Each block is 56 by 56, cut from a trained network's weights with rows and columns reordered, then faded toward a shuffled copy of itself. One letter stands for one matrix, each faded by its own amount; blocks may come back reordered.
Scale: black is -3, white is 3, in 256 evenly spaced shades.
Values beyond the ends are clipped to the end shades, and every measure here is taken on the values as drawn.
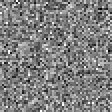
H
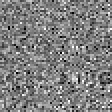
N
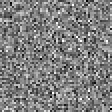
H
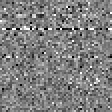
N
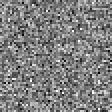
H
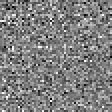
N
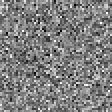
H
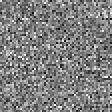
H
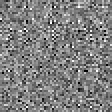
N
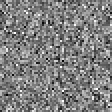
H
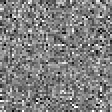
N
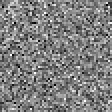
H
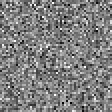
H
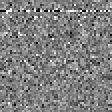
N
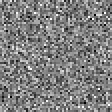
H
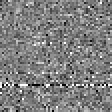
N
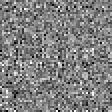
N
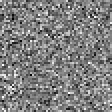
H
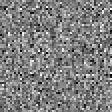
N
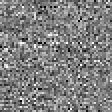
N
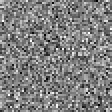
H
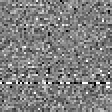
N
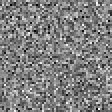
H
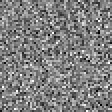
H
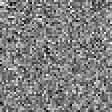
H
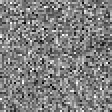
H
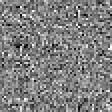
N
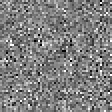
N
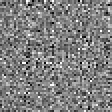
N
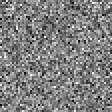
H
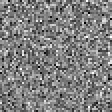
H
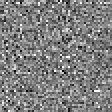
N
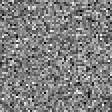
H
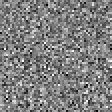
H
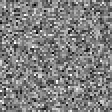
H
